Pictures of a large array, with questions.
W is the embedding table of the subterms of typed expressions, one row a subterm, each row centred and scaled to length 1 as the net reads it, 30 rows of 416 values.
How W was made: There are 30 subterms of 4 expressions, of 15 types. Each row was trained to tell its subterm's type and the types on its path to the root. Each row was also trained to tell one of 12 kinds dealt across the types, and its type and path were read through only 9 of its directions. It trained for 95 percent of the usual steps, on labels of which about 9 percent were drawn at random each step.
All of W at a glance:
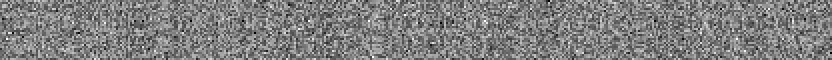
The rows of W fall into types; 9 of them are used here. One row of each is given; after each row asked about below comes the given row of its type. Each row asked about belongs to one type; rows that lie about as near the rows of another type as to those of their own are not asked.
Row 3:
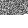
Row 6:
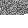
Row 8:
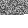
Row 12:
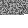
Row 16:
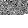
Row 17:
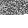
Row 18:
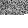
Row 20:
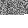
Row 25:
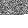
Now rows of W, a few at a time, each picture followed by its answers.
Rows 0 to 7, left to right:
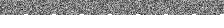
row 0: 18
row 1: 8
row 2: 3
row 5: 16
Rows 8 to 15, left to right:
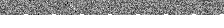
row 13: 12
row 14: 8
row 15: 17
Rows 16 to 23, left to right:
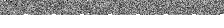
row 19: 12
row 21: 6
